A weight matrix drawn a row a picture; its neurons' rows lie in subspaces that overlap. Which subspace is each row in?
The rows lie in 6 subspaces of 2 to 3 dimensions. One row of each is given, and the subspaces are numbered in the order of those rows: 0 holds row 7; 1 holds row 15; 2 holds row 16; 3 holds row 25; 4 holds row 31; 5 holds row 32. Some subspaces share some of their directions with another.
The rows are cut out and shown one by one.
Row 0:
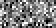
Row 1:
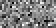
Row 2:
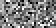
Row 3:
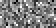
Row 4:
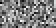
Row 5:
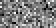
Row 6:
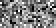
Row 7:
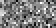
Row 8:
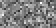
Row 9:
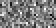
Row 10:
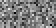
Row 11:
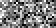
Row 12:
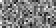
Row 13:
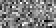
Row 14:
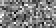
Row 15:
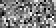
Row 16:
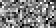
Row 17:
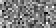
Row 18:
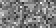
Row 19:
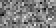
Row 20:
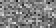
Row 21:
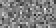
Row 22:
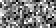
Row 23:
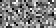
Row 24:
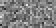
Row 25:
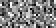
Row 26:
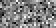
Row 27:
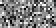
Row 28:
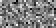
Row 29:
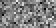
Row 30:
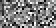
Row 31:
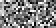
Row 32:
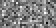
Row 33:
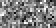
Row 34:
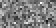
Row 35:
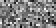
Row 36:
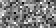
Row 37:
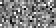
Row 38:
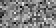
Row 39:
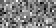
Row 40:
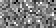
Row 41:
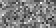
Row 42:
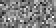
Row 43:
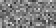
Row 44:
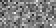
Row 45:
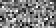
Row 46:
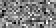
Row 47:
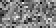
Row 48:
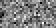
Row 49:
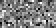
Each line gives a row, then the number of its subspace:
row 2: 4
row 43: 5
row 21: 3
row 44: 0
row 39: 0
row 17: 5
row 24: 2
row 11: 0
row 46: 5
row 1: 0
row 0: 0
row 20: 1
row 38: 2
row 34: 0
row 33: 3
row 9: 3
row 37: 1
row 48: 2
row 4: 1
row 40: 3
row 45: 2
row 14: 2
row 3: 3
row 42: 1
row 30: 4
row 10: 0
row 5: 1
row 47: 4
